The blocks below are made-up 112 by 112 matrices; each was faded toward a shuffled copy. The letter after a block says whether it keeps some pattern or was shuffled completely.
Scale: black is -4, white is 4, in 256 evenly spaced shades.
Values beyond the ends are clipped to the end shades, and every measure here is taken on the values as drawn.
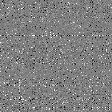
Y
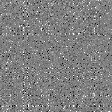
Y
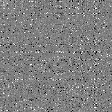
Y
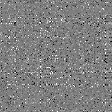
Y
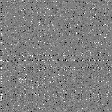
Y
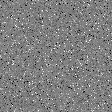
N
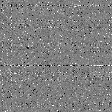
Y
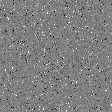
N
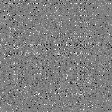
Y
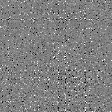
Y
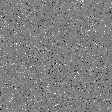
N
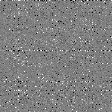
Y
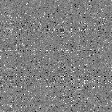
Y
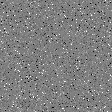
N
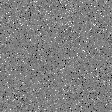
N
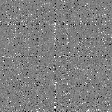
Y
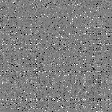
Y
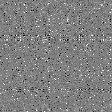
Y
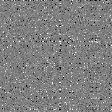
Y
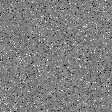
N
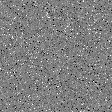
N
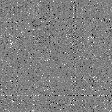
Y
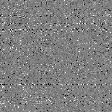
Y
